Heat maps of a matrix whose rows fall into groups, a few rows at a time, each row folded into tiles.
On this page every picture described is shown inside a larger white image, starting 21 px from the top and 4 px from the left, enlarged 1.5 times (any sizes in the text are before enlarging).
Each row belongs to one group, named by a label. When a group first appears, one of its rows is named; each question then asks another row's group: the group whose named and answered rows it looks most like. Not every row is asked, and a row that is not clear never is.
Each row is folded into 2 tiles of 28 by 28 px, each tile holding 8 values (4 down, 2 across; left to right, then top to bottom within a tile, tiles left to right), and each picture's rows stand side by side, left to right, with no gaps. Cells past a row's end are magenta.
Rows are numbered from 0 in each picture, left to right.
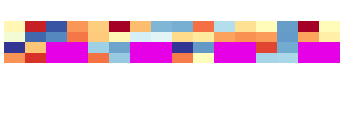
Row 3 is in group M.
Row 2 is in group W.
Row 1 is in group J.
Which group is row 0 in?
W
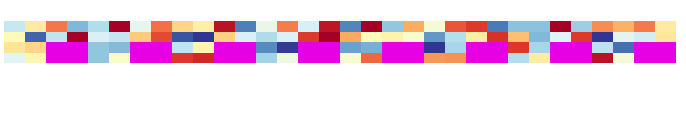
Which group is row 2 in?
J
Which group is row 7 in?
J
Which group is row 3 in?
W
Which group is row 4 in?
W
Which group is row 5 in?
J
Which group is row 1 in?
W
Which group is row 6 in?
M
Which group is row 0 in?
M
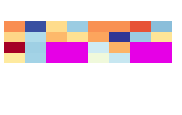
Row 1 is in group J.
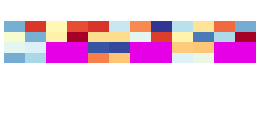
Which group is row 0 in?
W
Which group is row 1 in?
J
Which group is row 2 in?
M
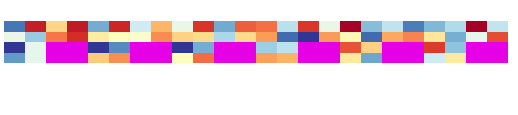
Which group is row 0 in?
W
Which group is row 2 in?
W
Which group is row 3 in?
J
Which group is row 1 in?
W
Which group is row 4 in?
M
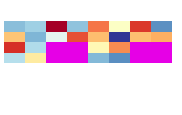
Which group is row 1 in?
M
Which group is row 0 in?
M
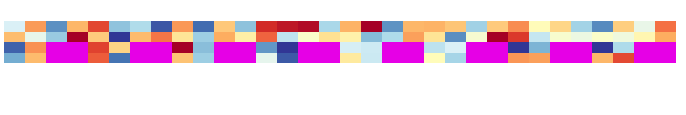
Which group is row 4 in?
W
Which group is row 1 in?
M
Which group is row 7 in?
W
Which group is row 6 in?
J
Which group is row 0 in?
W
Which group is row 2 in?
M
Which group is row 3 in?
J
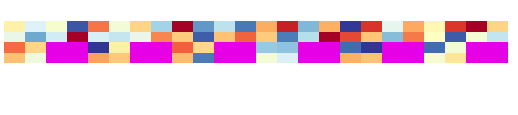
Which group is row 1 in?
J
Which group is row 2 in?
M
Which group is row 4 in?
W
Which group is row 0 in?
M
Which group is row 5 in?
J
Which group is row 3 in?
W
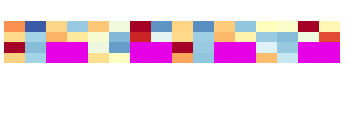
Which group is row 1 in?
J
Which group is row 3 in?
J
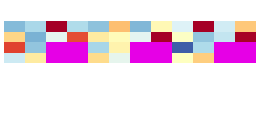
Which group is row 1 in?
W
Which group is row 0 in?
M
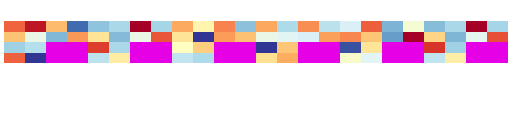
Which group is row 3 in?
J
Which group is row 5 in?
M
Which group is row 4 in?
W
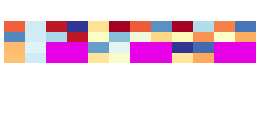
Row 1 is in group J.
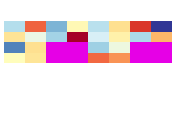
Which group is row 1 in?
J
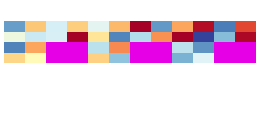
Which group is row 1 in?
J
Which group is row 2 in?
W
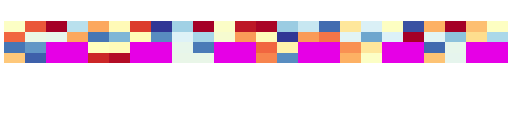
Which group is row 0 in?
J
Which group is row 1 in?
J
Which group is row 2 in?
W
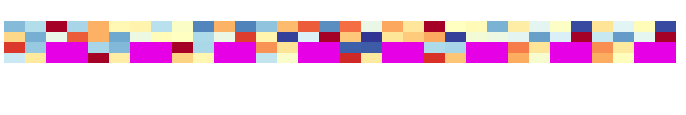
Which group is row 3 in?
M
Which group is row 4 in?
J
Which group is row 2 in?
M
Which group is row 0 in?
M
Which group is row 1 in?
J
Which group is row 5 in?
J
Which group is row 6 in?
M
